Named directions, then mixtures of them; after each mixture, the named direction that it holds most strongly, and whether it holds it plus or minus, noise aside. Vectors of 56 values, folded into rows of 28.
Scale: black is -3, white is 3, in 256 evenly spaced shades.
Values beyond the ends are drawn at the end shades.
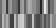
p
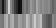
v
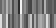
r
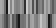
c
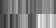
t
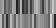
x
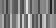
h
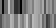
v, plus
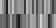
c, plus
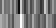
p, plus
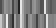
r, plus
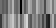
r, minus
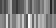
h, plus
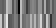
r, plus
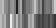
t, minus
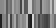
r, minus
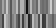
h, minus
